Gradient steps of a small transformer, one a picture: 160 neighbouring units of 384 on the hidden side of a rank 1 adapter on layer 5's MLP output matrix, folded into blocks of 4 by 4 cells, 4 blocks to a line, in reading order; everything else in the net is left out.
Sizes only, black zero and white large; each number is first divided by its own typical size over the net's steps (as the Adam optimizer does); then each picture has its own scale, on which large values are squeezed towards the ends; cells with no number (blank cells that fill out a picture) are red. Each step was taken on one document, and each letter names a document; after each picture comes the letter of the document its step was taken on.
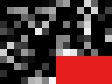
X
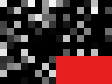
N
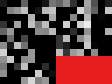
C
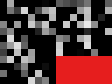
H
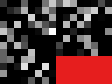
C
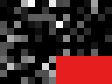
N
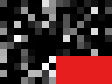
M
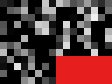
X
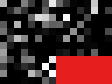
N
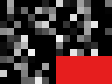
H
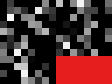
H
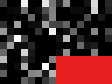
M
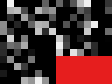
H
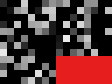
C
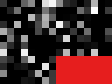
N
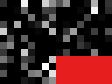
M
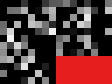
C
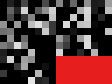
H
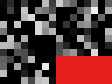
X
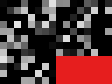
C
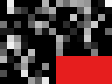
H
